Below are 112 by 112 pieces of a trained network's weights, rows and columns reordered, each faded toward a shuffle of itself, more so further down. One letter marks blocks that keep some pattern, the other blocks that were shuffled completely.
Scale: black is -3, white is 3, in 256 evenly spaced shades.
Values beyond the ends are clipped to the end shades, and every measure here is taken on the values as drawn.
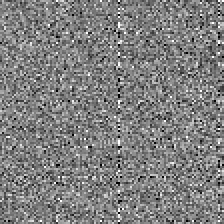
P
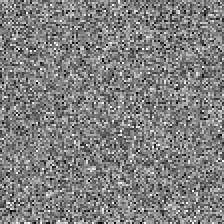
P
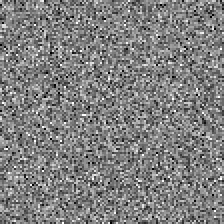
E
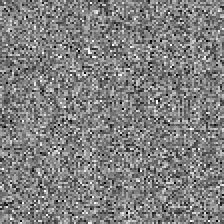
P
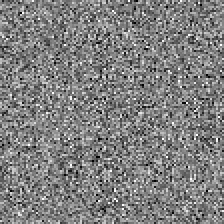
P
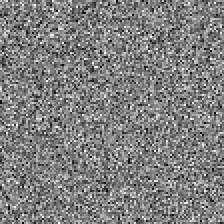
E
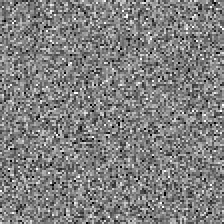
E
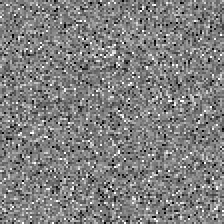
E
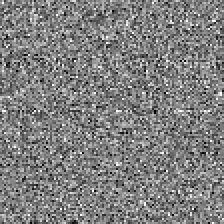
P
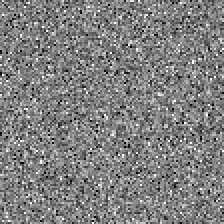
E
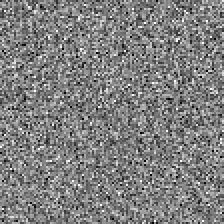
E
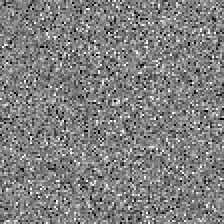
E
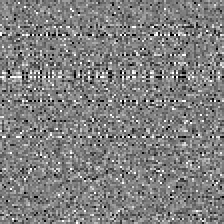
P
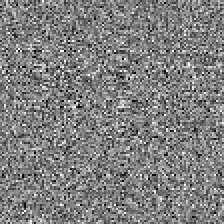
P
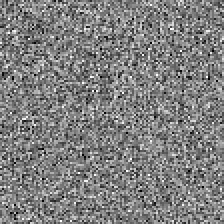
P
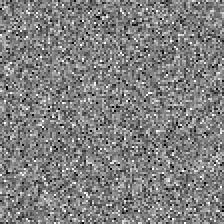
E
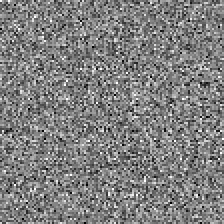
P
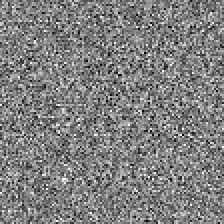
P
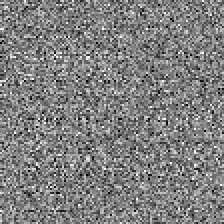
P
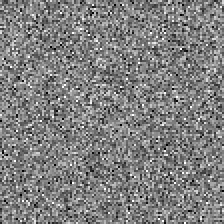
E
